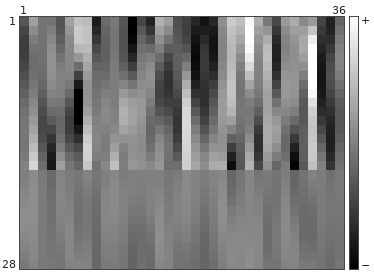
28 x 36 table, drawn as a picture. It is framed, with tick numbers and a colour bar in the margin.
The bottom part is calmer, past a seam about 60% of the way down. Neither half mirrors the other. Values change most from cell to cell in the top right. Streaks run downward. The top middle is the ninth with the lowest average. No overall slope runs across the table.
